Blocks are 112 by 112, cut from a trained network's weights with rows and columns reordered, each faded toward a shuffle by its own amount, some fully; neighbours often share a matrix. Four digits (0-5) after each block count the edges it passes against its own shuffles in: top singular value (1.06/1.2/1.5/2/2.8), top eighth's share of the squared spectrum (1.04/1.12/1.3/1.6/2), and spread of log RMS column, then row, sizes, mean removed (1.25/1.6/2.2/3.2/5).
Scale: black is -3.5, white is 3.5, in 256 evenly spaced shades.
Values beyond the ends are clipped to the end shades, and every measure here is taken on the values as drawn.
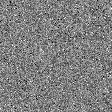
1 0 0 0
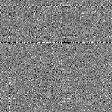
4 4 1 3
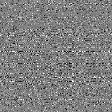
4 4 0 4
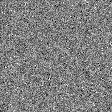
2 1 0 0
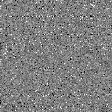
3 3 1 2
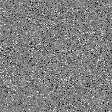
3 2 0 2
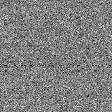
3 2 0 1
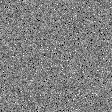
1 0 0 0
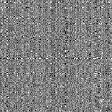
4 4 2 3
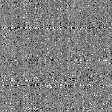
4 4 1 3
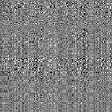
4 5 3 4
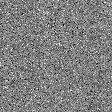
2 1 0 0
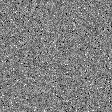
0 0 0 0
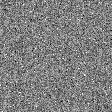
1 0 0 0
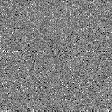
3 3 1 2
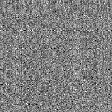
4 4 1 2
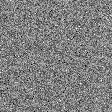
1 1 0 0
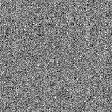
4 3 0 1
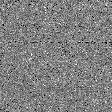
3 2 0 1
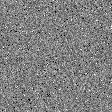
0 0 0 0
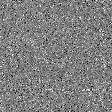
3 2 0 1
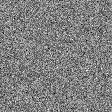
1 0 0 0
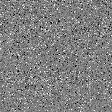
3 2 0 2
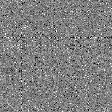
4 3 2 2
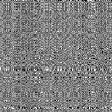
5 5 2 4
